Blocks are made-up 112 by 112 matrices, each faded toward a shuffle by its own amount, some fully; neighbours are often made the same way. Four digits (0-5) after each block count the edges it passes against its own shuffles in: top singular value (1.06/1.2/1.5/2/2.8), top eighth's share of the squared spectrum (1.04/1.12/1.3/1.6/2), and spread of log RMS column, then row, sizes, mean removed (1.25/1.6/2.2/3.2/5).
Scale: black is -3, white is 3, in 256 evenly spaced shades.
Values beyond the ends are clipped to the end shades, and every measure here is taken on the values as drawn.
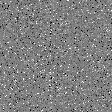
1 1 0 0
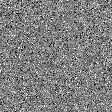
1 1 0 0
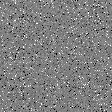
2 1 1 0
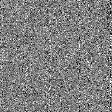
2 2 3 0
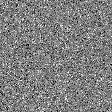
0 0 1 0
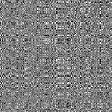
5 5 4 4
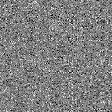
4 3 1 1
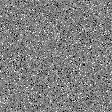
2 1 0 0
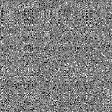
4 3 2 2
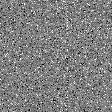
3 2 0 0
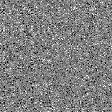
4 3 1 1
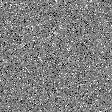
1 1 0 0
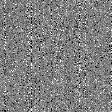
2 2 3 0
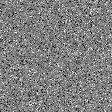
0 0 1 0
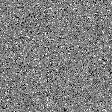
0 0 1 0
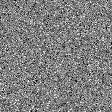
2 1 0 0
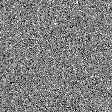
2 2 0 0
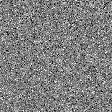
2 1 0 0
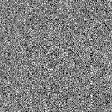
4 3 2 2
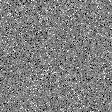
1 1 0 0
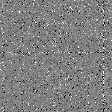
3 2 2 1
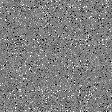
1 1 1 1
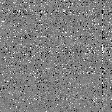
2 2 2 2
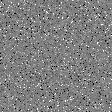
0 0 0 0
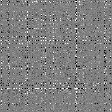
3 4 4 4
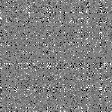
2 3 3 3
